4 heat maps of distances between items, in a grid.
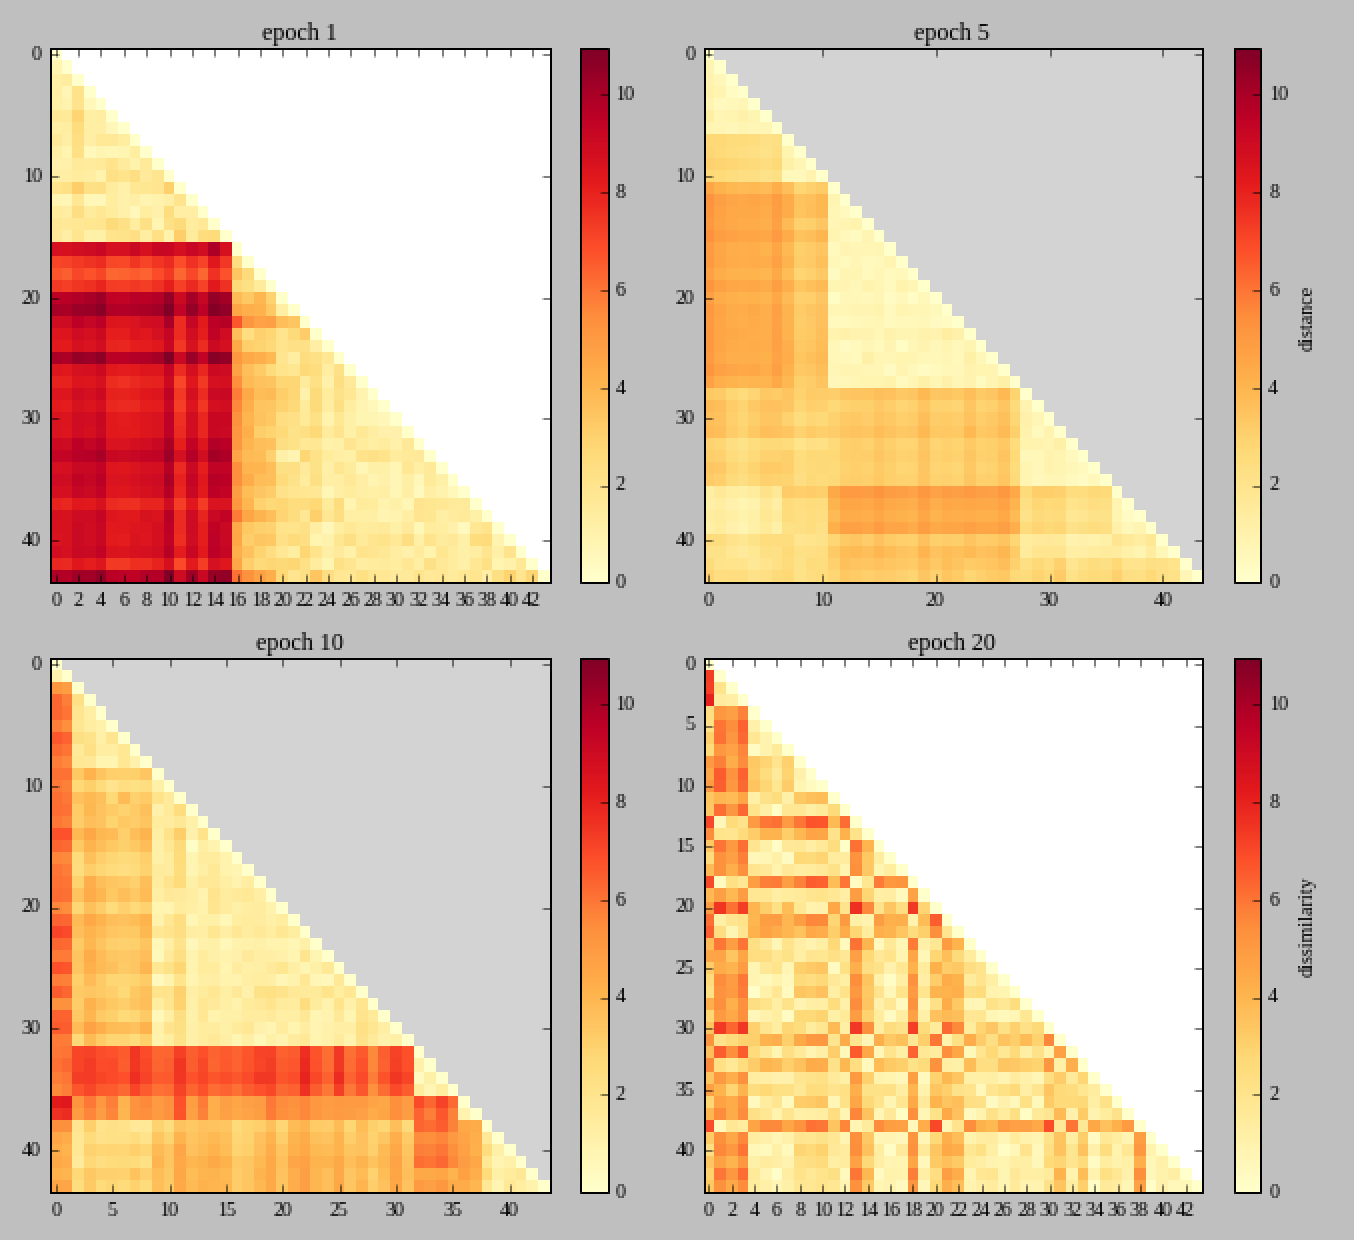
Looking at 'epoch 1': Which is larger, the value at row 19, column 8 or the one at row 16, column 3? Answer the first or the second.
the second
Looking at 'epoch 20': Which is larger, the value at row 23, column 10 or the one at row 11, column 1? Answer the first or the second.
the second
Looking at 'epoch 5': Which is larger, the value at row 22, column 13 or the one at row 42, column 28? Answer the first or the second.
the second
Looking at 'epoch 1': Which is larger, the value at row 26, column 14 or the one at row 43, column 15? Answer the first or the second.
the second
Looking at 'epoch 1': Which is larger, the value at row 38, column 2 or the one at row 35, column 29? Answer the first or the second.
the first
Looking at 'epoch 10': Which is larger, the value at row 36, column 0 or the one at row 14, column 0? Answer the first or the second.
the first
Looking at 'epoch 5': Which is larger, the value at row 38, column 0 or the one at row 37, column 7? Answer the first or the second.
the second
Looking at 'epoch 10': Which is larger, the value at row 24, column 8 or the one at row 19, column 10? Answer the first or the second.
the first
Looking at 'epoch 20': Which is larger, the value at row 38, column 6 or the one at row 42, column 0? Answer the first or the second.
the first
